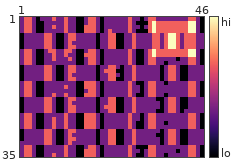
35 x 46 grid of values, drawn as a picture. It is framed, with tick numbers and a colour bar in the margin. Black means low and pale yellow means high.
The ninth with the highest average is the top right. Upright stripes repeat 9 times across the table. In the top right lies a patch that is higher than the rest.
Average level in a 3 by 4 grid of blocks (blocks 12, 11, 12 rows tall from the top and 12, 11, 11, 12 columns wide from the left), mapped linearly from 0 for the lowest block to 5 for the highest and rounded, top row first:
1115 / 0110 / 1110
